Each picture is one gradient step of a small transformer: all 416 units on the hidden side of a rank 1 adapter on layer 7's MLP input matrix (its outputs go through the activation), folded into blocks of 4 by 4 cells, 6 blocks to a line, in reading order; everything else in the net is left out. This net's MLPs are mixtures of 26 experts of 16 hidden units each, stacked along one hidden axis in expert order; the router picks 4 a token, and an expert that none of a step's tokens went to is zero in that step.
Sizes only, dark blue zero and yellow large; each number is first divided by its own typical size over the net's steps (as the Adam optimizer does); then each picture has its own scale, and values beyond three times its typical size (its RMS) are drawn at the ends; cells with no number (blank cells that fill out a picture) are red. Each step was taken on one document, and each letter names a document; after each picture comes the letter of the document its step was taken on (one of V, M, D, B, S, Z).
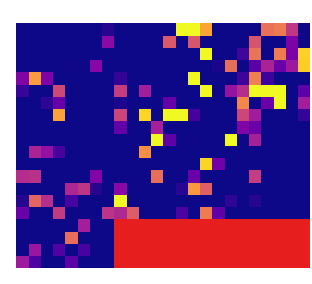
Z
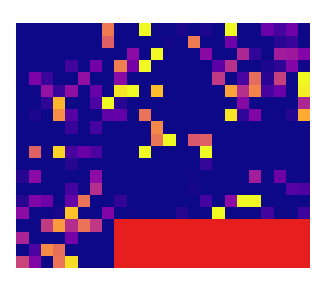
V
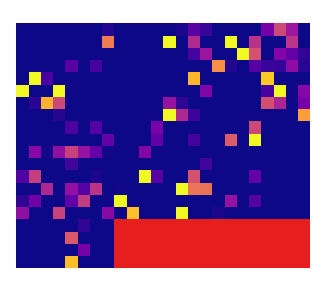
Z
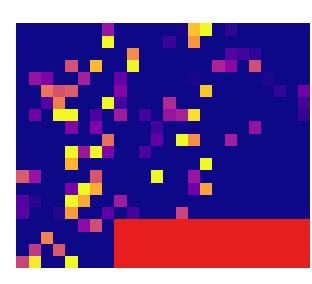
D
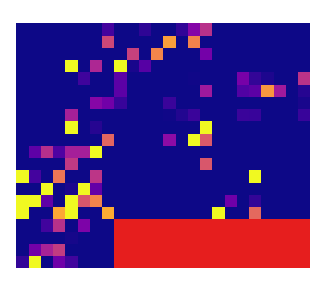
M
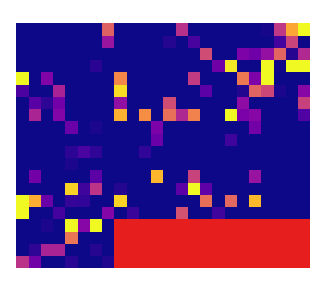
Z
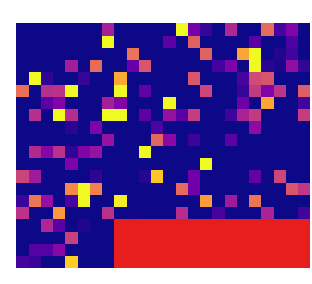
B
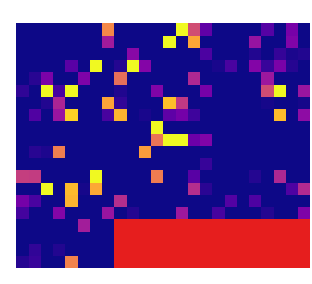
B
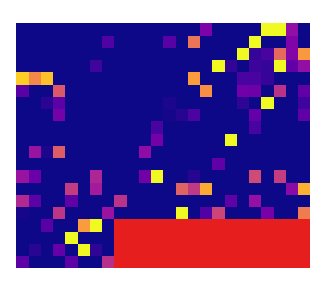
Z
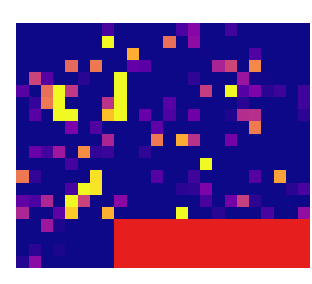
D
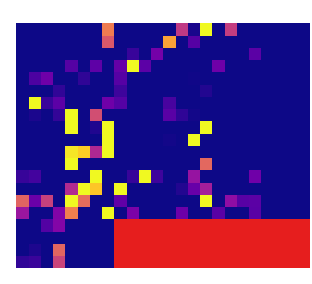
M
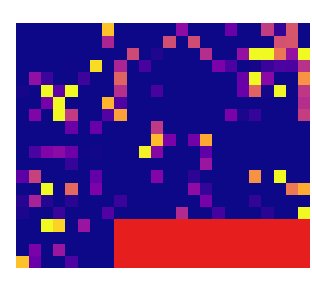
V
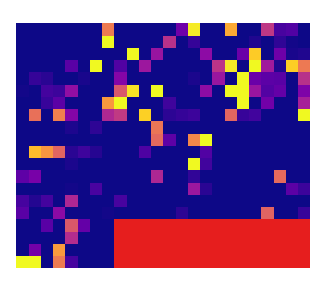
V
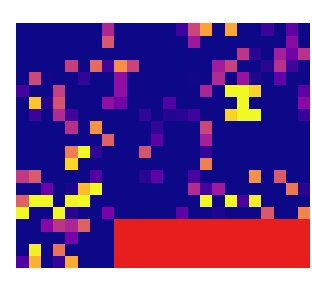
M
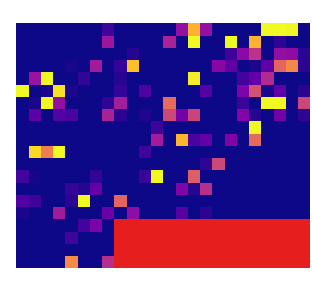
Z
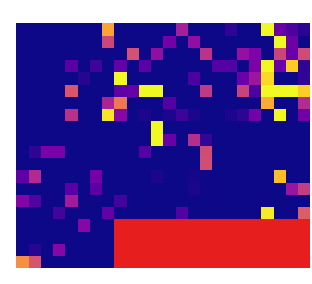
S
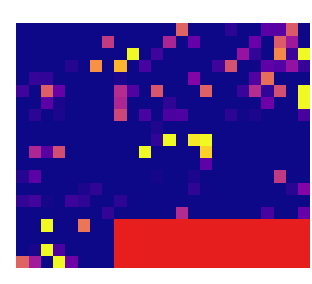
S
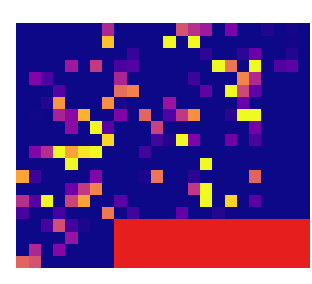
M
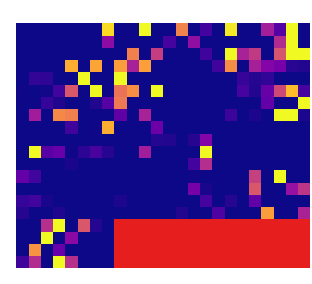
V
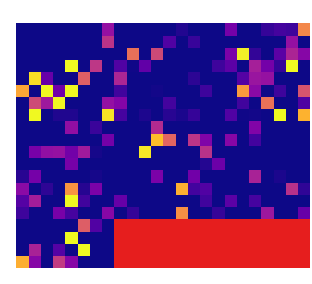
B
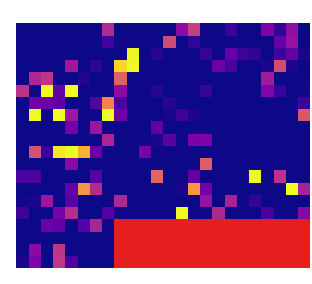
B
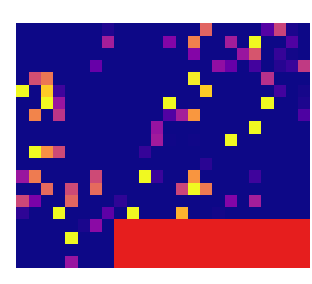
Z
